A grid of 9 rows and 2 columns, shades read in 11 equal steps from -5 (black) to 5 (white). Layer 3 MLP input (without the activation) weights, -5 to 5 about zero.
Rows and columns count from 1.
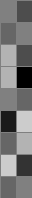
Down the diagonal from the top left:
0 0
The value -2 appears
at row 1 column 2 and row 3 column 2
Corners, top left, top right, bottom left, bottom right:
0 -2 -1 0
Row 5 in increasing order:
-1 0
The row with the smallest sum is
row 4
